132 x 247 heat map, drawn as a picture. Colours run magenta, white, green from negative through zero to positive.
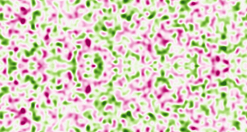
Stripes: none. Mirror symmetry: top to bottom. Histogram: bell-shaped. Odd rows or columns: none. Slope: none. Grain: blotchy.
